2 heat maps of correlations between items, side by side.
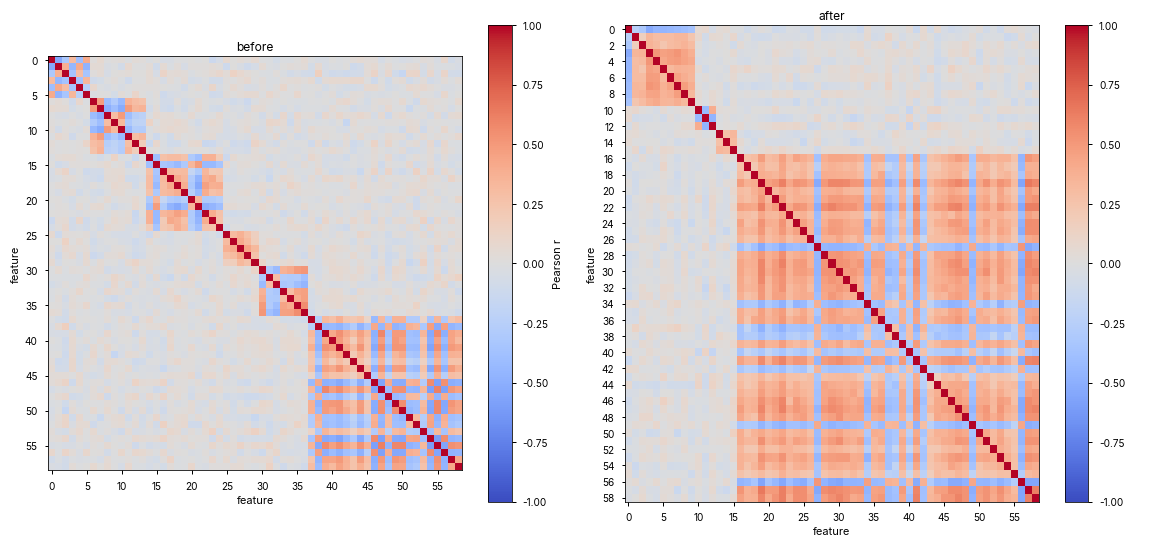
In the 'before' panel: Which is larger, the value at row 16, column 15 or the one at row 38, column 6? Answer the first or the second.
the second
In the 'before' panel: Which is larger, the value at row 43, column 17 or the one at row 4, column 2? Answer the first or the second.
the second
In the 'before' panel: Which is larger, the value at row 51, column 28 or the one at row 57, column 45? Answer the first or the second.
the second
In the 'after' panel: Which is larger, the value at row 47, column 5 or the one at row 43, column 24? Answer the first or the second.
the second
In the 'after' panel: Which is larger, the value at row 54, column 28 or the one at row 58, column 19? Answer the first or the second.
the second
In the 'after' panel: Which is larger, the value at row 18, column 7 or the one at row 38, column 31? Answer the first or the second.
the first
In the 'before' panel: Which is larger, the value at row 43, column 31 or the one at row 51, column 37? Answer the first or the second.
the first
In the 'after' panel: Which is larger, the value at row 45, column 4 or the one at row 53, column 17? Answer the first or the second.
the second
